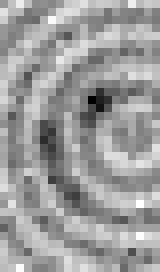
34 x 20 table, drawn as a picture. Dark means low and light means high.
Dips: three. Slope: none. Rings: centred on the middle right. Odd rows or columns: none. Ninth with the lowest average: centre.
